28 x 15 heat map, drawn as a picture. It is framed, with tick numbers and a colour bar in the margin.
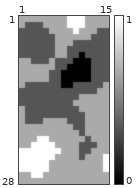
Ninth with the lowest average: centre. Ninth with the highest average: bottom left. Stripes: none. Calmest part: bottom middle. Roughest part: top middle.
